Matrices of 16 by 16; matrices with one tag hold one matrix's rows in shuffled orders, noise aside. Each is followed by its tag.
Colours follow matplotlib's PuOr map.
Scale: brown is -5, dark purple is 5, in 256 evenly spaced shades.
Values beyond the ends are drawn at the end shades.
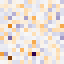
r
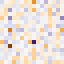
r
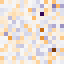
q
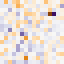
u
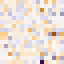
q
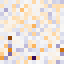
r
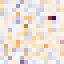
u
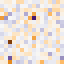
r
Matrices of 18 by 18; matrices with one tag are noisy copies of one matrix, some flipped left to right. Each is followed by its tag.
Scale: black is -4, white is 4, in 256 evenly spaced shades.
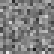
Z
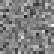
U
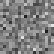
U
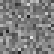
U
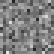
Z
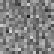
U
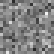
Z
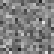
Z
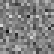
U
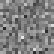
U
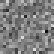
U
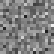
U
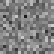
U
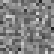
Z
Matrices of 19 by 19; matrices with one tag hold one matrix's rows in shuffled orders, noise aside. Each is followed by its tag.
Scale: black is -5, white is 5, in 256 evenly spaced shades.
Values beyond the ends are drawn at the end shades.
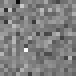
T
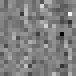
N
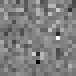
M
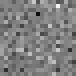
M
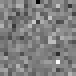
M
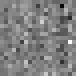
N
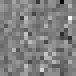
N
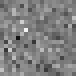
T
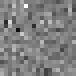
T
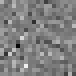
T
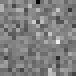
M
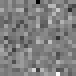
M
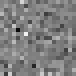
T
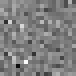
T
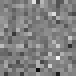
M
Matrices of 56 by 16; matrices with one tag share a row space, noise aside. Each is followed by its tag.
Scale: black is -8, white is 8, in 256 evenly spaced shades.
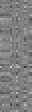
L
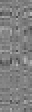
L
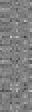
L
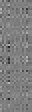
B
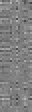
L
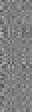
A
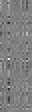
B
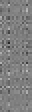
B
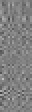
A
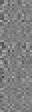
A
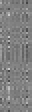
B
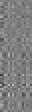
A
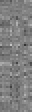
L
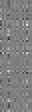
B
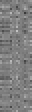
L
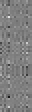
B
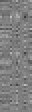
L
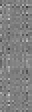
B
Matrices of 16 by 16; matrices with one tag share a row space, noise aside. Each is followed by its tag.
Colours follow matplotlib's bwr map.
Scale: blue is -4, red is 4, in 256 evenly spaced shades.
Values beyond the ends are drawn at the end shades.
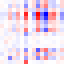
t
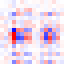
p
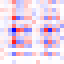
p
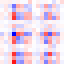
p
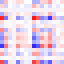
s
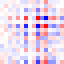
t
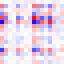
s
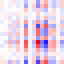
t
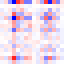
p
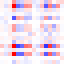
p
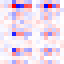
p
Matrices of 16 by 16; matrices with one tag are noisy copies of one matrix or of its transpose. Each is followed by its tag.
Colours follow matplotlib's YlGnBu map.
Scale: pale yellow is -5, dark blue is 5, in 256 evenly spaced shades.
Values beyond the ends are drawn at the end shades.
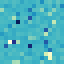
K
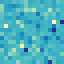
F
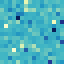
F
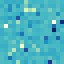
F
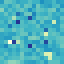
K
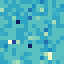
K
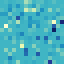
F
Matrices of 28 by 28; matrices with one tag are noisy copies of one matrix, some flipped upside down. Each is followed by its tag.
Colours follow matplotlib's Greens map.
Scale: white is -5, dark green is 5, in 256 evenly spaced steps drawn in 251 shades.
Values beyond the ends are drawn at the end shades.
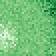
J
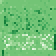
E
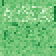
E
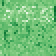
E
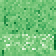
E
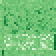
E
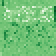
E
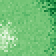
J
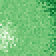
J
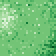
J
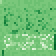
E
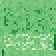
E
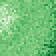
J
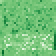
E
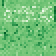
E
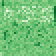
E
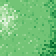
J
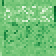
E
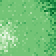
J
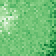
J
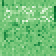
E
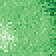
J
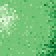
J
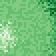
J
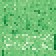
E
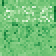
E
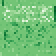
E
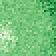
J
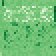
E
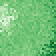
J
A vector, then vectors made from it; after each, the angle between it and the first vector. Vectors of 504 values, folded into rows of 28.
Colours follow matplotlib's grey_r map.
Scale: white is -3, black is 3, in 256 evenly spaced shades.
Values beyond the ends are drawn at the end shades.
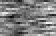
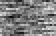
nearly parallel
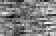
nearly parallel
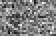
partly aligned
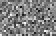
orthogonal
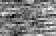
nearly parallel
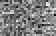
partly aligned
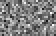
orthogonal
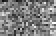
partly aligned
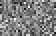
orthogonal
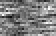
nearly parallel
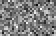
orthogonal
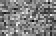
partly opposed
